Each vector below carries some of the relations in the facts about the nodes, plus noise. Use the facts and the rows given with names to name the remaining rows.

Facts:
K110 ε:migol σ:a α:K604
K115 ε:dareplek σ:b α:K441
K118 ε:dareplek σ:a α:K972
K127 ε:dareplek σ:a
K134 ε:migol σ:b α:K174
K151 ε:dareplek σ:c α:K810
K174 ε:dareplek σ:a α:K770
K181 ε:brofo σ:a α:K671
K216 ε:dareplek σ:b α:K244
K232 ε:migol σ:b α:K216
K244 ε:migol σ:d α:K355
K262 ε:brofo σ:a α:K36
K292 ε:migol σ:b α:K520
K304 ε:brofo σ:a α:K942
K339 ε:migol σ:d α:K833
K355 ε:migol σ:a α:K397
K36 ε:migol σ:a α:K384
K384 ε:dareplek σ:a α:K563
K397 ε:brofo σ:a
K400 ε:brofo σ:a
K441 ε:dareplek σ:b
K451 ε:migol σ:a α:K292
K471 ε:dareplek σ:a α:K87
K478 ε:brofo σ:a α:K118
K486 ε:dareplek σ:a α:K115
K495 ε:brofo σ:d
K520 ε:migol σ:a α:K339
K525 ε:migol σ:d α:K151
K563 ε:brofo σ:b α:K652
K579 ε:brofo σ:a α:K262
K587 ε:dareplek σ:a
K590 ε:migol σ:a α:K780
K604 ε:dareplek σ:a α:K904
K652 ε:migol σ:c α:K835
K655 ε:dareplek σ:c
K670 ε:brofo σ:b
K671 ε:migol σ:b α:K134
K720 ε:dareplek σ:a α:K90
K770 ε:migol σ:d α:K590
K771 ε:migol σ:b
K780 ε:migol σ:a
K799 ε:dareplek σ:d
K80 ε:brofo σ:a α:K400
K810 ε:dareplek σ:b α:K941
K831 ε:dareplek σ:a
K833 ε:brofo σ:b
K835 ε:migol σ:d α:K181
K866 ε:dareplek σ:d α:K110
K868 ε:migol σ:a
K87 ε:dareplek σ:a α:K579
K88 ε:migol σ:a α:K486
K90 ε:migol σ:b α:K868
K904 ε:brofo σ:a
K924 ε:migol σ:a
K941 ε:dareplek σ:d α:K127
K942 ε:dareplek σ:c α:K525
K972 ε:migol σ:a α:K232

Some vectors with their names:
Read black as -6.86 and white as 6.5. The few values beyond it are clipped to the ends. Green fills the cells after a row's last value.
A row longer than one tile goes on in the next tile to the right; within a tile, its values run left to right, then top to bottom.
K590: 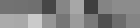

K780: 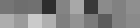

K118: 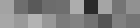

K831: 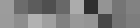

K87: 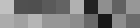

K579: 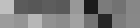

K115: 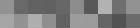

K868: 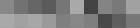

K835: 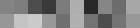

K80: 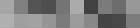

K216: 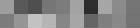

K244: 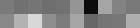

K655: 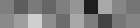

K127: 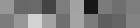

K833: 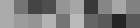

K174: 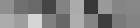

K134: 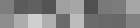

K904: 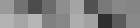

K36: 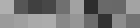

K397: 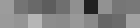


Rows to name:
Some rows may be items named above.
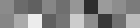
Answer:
K866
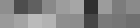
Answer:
K232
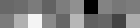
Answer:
K525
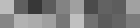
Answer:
K563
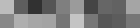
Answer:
K563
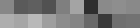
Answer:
K924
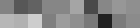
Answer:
K110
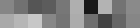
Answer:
K799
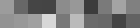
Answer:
K292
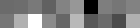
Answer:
K525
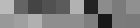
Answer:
K471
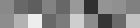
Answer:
K866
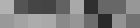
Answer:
K36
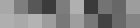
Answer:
K181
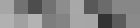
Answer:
K904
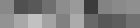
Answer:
K771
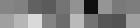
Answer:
K495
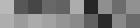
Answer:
K87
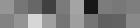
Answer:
K127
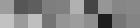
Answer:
K604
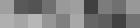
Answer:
K670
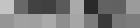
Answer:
K262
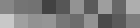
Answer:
K88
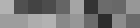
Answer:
K36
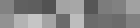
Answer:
K134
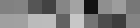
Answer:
K339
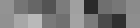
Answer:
K304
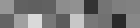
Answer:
K810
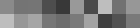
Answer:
K486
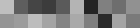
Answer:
K384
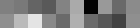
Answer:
K941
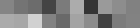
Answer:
K174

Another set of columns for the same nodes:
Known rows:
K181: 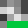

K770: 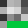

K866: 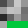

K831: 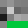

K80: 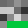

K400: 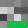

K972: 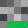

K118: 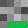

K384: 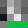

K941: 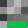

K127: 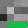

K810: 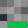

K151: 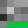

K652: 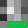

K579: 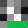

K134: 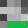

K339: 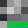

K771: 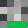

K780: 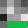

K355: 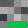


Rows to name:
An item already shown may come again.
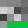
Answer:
K904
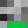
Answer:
K244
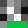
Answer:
K579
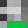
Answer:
K835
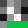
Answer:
K579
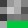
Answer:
K799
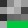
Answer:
K525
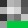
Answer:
K770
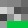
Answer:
K904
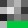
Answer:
K495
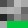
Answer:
K244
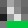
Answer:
K384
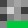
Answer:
K655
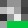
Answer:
K563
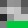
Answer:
K671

